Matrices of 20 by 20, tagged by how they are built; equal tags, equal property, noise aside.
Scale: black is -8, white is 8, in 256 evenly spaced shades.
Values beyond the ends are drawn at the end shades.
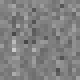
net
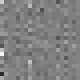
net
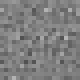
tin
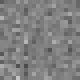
net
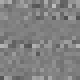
tin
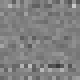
tin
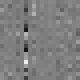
net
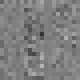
net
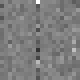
net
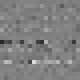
tin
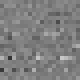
tin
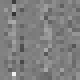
net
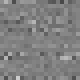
tin
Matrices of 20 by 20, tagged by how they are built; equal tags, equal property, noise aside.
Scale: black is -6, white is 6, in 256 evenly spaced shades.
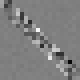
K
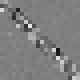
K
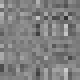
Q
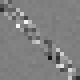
K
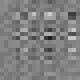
Q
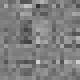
Q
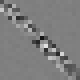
K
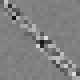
K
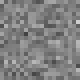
Q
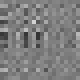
Q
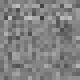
Q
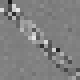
K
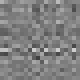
Q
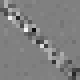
K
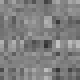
Q
